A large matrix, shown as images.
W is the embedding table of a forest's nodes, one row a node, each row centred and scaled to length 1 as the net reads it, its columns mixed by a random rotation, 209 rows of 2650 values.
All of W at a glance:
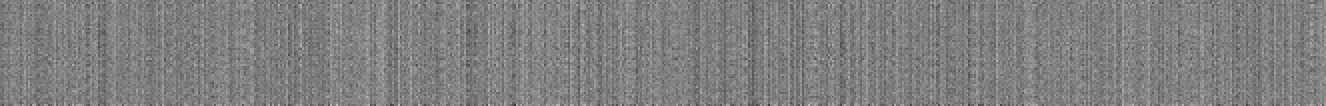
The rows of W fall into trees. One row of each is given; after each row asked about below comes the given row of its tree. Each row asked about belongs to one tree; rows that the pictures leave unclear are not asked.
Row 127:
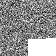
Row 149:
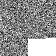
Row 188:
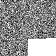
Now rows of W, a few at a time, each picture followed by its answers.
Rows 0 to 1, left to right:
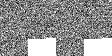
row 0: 149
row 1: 149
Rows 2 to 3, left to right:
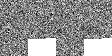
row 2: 188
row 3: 127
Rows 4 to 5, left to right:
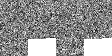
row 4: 188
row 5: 127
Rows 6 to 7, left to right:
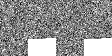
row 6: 188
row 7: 188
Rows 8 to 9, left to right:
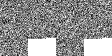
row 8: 149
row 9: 149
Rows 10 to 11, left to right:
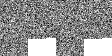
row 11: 149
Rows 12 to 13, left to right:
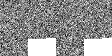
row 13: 127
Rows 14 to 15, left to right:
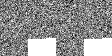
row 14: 149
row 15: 149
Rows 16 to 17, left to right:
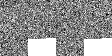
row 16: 149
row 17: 188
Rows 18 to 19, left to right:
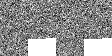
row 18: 127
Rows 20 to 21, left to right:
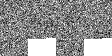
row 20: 149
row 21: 188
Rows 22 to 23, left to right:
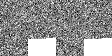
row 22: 127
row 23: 188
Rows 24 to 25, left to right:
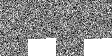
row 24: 149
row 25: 188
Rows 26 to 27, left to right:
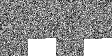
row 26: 188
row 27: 188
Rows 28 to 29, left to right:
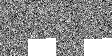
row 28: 188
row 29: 149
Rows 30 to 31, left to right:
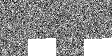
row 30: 188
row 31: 127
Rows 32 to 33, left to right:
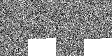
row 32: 127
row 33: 188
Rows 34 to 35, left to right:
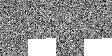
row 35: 149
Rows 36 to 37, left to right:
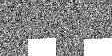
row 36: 149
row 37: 188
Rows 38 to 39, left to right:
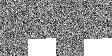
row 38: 188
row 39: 149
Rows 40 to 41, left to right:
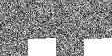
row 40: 188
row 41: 127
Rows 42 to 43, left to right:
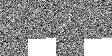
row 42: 149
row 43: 149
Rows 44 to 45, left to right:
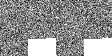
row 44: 188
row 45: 149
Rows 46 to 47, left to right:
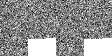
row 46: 127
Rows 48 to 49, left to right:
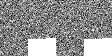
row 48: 127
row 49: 149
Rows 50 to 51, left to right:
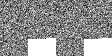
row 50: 149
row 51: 149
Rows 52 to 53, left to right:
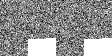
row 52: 127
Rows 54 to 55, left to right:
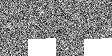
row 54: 188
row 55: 127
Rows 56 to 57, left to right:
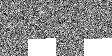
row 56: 188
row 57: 149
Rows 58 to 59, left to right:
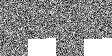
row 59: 149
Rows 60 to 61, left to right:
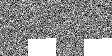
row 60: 127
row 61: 149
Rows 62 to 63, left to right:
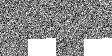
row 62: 149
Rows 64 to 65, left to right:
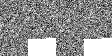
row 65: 149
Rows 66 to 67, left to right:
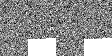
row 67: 149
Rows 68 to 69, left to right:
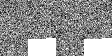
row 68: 149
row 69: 127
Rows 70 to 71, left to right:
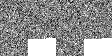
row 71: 188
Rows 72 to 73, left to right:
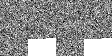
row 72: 127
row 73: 188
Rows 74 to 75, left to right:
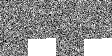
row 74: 149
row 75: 127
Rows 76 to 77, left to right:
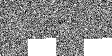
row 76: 149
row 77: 149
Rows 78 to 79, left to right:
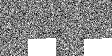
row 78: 188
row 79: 127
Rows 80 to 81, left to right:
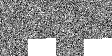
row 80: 188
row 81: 149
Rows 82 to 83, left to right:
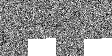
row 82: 149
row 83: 188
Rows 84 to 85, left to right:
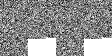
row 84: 149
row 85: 149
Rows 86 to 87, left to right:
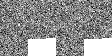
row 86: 127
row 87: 127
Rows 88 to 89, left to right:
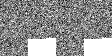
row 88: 149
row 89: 149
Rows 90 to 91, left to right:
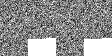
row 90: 149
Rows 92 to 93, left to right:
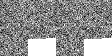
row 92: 127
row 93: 127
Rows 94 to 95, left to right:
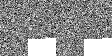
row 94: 149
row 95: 149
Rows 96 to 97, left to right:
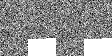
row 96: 127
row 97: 188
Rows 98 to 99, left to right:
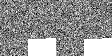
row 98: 188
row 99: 127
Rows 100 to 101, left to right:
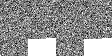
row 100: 149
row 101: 149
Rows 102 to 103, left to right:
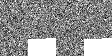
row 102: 188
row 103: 127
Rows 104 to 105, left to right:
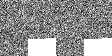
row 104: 127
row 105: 149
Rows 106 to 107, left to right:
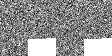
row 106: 188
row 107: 127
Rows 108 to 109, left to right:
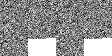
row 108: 149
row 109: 149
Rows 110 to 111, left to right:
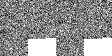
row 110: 127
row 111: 149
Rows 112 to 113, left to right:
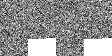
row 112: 127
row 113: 149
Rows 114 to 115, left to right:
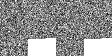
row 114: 188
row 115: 188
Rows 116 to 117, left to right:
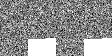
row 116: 188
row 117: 188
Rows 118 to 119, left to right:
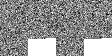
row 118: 188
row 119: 188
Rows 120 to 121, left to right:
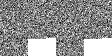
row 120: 149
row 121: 149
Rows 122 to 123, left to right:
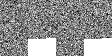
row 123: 188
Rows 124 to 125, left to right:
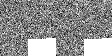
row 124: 149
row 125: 127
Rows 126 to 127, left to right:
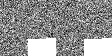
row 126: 149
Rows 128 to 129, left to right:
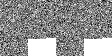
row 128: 149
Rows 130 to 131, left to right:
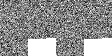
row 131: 149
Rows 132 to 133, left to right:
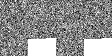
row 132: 188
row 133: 188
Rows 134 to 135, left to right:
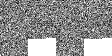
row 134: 149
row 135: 149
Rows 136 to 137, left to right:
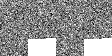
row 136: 188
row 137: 127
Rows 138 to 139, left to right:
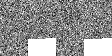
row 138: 127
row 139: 188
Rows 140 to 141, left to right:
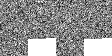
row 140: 188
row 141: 149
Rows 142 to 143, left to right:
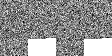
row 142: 188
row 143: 188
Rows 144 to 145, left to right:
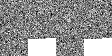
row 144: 188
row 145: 149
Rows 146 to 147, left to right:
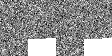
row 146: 188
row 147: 127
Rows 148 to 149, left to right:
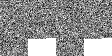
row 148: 149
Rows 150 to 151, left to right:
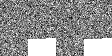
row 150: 149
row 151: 188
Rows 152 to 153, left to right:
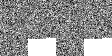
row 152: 149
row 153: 149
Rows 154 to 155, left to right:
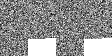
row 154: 188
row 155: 149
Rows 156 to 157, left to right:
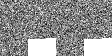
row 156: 188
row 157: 127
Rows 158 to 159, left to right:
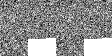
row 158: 149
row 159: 149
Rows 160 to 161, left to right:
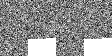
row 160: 127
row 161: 149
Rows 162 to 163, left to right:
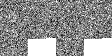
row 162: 149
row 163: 188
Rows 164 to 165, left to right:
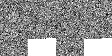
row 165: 188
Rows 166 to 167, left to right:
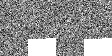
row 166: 127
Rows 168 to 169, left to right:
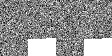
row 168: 149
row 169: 188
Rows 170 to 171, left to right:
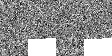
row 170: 188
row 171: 127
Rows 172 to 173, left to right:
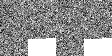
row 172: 127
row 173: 149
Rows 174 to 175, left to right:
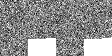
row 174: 188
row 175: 127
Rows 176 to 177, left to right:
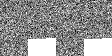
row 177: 188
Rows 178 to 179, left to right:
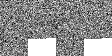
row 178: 149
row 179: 188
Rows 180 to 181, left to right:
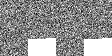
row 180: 188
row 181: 149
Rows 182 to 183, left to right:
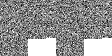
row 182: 149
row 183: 149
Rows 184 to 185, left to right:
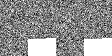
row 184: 188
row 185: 149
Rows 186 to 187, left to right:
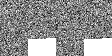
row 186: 188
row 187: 188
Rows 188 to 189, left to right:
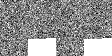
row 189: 127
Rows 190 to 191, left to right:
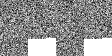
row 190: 149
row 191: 149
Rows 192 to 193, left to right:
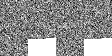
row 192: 127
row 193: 188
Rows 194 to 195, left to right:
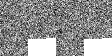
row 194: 127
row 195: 127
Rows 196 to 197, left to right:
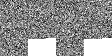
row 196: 188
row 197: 149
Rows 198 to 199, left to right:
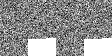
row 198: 149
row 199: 127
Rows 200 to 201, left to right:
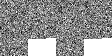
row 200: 188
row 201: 149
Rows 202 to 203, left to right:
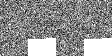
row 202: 149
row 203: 127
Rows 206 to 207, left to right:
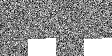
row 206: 188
